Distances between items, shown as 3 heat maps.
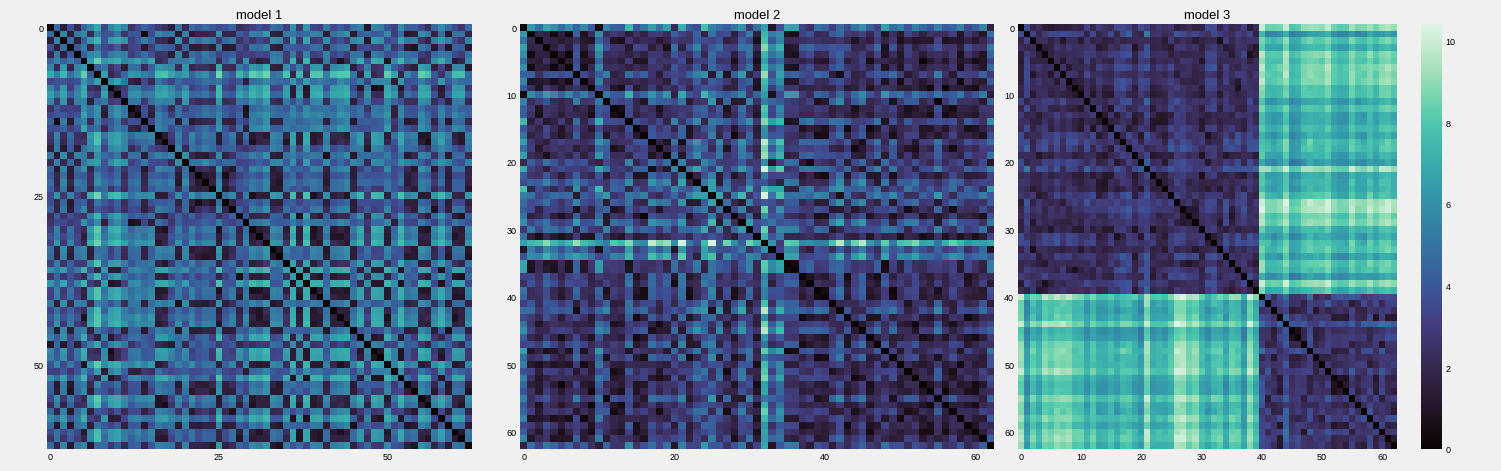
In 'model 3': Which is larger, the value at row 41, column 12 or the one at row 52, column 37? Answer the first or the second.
the first
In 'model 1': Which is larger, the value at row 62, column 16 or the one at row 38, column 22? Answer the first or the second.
the first
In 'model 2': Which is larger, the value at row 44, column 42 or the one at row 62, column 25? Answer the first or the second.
the second
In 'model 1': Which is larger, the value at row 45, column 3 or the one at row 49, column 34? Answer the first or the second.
the second
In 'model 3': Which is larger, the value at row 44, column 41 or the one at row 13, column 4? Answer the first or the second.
the first
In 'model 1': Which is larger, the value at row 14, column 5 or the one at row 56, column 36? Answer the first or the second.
the second
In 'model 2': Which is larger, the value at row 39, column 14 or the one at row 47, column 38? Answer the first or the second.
the first
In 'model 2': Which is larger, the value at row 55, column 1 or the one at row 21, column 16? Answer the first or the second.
the second
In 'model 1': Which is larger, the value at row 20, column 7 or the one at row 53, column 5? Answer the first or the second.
the first
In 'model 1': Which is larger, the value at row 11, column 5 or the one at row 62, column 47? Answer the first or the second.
the first
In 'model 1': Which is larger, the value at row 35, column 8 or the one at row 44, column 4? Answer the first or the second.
the first
